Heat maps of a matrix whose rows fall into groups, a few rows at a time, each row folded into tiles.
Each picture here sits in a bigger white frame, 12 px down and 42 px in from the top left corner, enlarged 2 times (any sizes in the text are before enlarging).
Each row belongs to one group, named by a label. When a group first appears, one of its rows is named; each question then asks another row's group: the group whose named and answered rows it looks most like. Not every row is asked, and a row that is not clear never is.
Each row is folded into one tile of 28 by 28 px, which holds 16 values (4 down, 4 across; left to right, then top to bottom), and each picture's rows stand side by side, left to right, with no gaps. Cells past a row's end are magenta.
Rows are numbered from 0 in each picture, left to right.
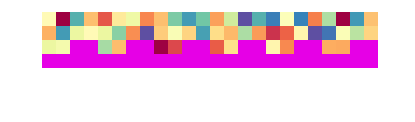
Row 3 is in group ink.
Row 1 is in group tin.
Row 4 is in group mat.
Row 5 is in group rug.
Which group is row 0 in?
rug
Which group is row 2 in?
ink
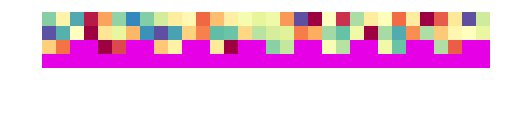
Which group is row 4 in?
rug
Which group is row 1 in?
ink
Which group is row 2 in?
rug
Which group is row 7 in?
ink
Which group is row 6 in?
rug
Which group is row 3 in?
tin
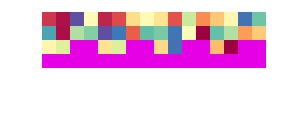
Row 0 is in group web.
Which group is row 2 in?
rug
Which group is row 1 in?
tin
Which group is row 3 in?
ink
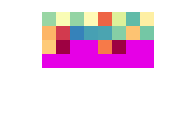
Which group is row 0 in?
mat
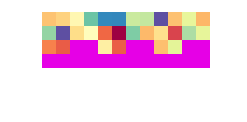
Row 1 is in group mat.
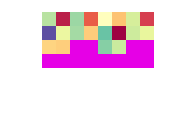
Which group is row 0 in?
rug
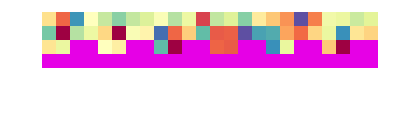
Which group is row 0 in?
web
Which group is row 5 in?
ink
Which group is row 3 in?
mat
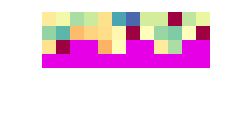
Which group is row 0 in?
ink
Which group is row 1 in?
ink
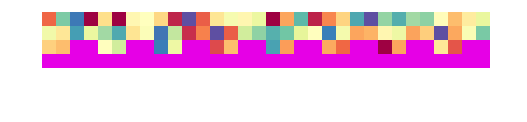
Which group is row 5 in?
ink
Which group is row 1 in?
rug
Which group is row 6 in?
ink
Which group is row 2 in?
rug
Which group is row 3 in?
web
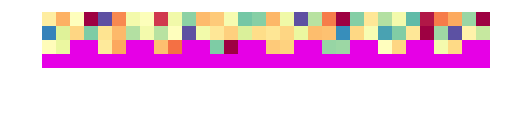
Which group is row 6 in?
rug
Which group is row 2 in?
web
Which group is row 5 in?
rug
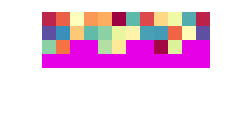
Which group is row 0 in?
tin
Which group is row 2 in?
web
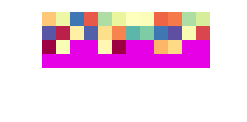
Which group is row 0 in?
web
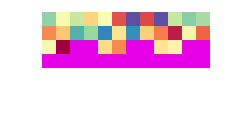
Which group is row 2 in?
mat
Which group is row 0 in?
mat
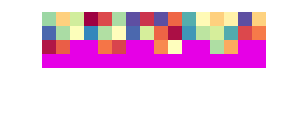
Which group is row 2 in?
mat
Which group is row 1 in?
web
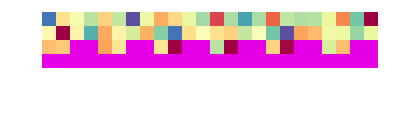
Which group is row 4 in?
ink
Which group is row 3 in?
ink
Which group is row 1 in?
ink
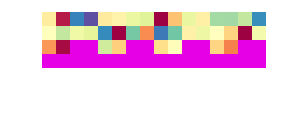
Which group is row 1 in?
web
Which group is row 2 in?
tin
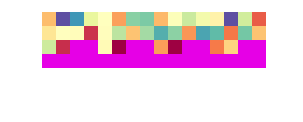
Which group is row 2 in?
tin
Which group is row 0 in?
ink
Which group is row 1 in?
ink
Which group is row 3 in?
web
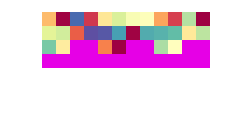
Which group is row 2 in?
rug
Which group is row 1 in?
tin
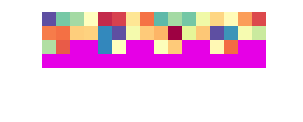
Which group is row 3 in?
tin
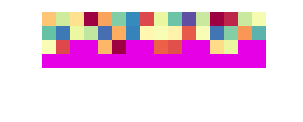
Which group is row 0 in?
tin
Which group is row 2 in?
ink
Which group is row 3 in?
tin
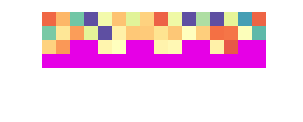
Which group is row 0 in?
ink
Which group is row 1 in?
rug
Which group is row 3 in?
mat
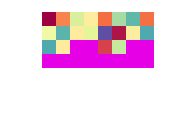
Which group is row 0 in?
tin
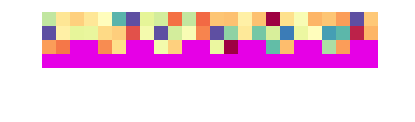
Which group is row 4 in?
tin
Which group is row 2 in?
rug
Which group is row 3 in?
tin
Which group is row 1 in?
ink
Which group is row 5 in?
rug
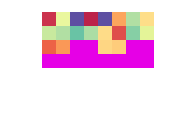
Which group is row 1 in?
mat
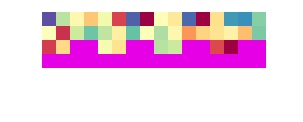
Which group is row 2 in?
rug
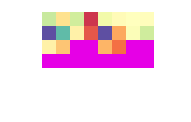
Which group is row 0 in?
rug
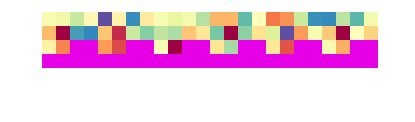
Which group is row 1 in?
mat
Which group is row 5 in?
mat
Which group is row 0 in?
mat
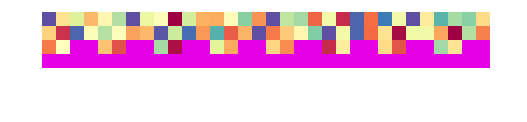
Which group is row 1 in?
ink
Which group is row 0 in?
mat
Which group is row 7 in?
mat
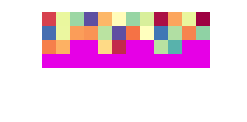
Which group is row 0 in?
ink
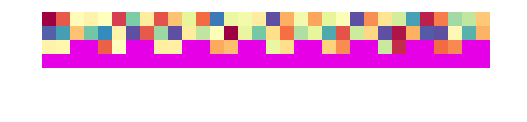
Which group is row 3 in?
mat
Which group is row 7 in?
web
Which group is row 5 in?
web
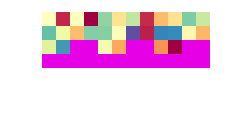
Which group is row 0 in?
rug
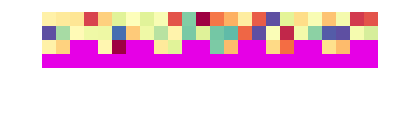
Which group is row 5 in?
tin
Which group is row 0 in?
tin
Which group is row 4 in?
mat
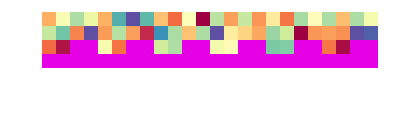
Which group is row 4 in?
rug
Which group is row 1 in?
ink
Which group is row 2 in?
rug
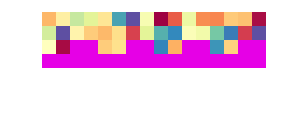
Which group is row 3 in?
tin
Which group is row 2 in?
tin
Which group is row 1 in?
ink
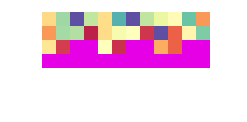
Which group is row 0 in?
ink
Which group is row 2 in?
web
